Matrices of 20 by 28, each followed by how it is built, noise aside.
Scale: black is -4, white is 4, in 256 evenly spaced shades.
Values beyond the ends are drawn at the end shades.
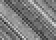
Toeplitz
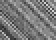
Toeplitz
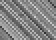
Toeplitz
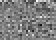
low rank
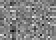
low rank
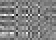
low rank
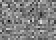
low rank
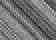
Toeplitz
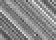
Toeplitz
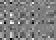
low rank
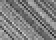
Toeplitz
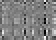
low rank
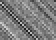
Toeplitz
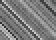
Toeplitz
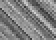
Toeplitz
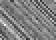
Toeplitz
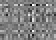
low rank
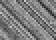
Toeplitz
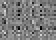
low rank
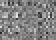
low rank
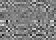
low rank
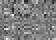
low rank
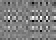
low rank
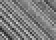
Toeplitz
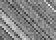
Toeplitz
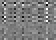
low rank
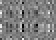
low rank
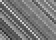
Toeplitz
